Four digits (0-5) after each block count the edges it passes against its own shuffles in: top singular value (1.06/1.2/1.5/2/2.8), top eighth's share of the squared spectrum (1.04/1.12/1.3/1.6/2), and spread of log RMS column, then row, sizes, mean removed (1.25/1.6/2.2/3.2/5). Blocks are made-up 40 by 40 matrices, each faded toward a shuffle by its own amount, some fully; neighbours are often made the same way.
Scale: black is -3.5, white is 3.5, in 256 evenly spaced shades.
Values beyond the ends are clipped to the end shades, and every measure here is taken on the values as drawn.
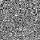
3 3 1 2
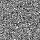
1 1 0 0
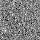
1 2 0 0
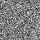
0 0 0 0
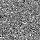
1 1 0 0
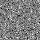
0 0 0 0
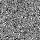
0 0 0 0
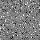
2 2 0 0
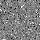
1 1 0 0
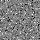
0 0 0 0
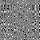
4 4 2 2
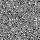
1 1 0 0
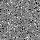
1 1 0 0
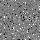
2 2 0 1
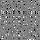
4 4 2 2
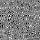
3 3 1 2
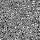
1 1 0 0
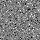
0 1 0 0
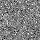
0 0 0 0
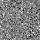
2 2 0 0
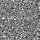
2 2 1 1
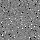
0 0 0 0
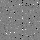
2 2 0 0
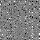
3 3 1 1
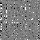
3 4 2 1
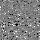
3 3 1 2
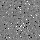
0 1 0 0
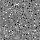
0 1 0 0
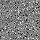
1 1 1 0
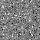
1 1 0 0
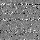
2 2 0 2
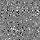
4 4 1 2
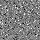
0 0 0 0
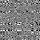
4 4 2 3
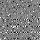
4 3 0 2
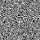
3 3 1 1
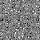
3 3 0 1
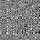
3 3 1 1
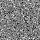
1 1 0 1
